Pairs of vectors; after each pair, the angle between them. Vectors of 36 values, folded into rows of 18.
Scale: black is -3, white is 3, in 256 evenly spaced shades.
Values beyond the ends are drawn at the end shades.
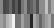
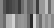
nearly parallel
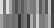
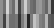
partly aligned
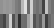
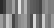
orthogonal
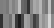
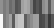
nearly opposite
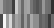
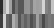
orthogonal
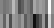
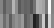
nearly parallel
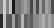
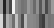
nearly opposite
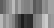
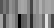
partly aligned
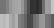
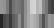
nearly opposite
